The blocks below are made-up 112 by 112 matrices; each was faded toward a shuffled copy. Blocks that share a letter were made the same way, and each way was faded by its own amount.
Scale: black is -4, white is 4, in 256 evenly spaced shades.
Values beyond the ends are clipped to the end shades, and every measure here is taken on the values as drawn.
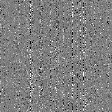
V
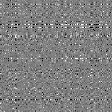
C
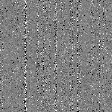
V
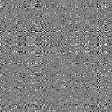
C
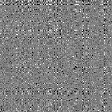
C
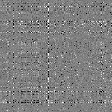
C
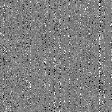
V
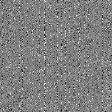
V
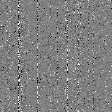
V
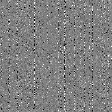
V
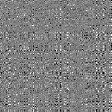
C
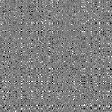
C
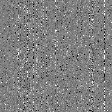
V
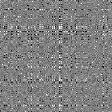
C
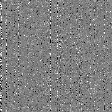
V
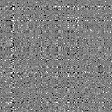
C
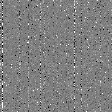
V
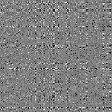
C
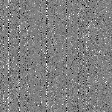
V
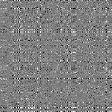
C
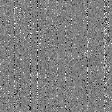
V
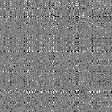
C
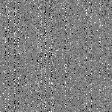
V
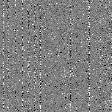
V
